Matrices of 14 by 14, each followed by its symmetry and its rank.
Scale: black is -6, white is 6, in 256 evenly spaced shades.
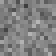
neither, full rank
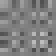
symmetric, rank one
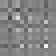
symmetric, rank two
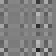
neither, rank one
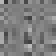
neither, rank two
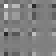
symmetric, rank one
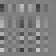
neither, rank one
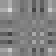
symmetric, rank one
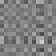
symmetric, rank two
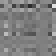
neither, rank two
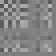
symmetric, rank two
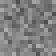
neither, full rank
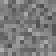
neither, full rank
